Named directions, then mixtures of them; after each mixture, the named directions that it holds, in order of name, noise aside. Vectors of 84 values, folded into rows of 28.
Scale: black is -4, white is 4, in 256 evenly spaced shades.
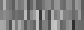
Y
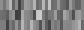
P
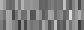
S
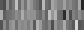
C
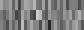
P, S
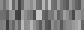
P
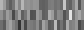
S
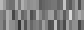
S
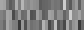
S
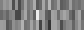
P, Y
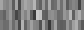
P, S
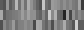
C
